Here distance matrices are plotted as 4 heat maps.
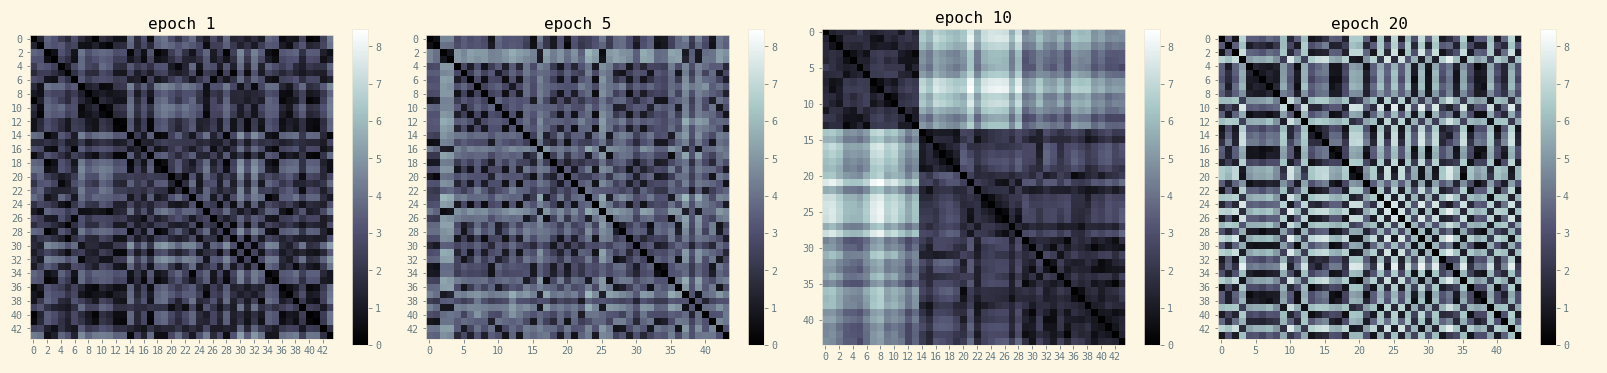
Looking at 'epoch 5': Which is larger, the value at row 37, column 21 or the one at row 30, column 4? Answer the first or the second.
the first
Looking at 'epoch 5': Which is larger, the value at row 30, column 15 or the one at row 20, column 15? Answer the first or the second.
the first
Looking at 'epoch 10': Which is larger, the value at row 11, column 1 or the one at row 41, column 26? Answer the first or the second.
the second
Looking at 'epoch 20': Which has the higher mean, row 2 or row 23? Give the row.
23
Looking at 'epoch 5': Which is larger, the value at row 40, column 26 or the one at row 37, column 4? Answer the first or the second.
the second
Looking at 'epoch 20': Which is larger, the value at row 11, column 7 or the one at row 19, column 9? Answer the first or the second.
the second
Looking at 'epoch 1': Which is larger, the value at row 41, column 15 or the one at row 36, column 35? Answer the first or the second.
the second
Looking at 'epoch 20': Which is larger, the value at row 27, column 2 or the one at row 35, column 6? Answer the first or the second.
the first
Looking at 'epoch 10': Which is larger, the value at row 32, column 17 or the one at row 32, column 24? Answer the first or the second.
the first
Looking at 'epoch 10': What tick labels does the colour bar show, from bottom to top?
0, 1, 2, 3, 4, 5, 6, 7, 8
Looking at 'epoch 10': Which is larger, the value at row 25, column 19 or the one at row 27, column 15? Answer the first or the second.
the first
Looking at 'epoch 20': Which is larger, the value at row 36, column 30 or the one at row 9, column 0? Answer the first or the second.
the second
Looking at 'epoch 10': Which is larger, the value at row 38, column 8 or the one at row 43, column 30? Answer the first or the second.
the first
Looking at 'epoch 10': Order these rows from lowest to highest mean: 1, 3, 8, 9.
3, 9, 1, 8
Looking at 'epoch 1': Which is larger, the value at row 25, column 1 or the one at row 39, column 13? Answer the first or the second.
the second
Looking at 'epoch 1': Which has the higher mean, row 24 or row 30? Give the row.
30
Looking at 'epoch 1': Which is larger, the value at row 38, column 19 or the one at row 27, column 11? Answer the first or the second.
the first
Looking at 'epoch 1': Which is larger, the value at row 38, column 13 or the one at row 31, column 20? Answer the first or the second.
the second
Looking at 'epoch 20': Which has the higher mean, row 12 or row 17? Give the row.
12
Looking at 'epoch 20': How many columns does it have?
44
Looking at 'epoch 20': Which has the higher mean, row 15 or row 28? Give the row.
15
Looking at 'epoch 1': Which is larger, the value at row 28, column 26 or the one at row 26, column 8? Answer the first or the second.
the second
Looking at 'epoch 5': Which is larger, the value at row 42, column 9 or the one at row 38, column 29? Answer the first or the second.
the first
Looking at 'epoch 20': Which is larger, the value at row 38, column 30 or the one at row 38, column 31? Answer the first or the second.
the second
